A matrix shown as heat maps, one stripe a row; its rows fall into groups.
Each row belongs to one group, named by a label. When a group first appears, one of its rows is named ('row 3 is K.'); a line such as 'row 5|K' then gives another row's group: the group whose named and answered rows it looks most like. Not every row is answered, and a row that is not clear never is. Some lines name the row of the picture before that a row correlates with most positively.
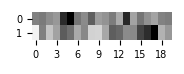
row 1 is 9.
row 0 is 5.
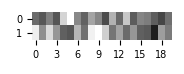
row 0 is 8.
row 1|9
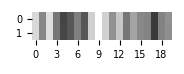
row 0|9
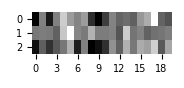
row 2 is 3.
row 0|3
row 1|8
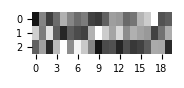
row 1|9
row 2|3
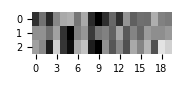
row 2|5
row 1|5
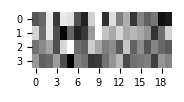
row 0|8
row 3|5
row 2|8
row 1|9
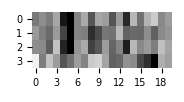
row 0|5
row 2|5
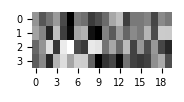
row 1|5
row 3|3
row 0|5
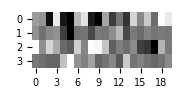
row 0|5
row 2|9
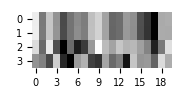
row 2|9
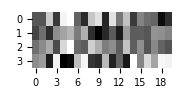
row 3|5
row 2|8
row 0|8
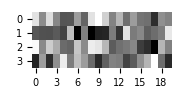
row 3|3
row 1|3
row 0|9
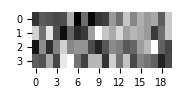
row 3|8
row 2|3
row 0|3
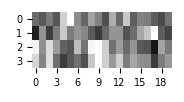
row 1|3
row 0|8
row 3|9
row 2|9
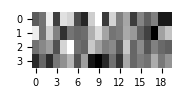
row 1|9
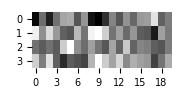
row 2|8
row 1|9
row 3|9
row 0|3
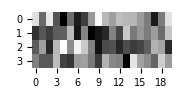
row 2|3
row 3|5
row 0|9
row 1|3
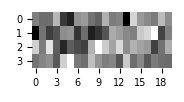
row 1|3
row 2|9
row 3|8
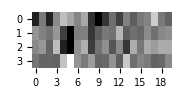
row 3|8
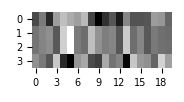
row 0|3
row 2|8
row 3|5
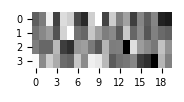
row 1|8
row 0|8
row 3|9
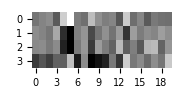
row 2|5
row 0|8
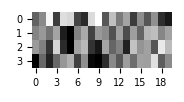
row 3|3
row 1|5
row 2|5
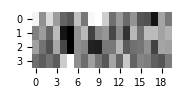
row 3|8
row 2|5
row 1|5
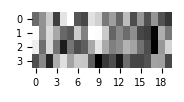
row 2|9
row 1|9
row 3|3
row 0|8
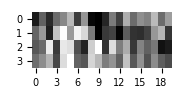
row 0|3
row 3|8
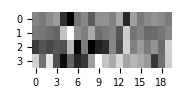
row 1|8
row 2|3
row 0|5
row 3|9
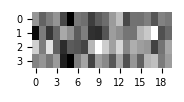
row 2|9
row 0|5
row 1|3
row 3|5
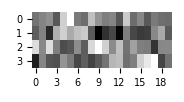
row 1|3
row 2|9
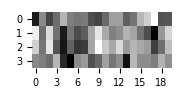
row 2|9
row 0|3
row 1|9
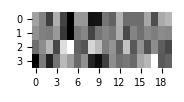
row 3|3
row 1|5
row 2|8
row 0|5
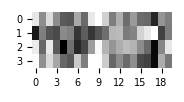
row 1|3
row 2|9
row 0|9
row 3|9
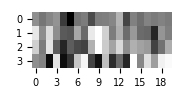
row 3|5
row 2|9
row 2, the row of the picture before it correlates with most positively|2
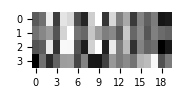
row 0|8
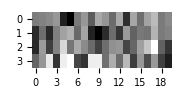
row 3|8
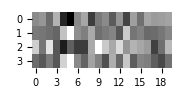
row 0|5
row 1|8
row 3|8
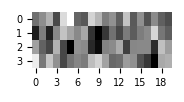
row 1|3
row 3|9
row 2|5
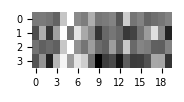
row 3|3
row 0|8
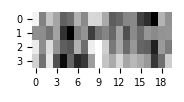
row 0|9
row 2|9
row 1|5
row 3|9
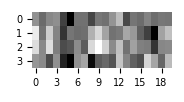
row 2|9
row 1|9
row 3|5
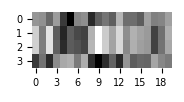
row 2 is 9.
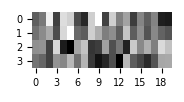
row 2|5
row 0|8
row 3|3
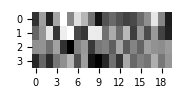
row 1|8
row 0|3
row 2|5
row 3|3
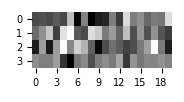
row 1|8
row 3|5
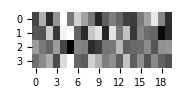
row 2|5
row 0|3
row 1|8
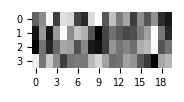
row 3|9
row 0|8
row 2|3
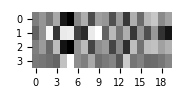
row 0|5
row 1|8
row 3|8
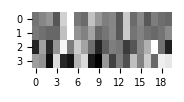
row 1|8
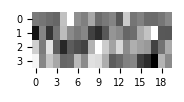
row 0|8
